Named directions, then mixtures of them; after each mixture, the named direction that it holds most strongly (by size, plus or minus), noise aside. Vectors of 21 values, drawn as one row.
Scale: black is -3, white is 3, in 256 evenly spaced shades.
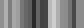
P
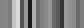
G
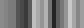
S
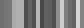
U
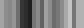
S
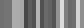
U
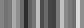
U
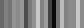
U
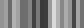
P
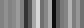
S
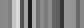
G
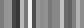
G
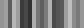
S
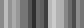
P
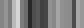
P
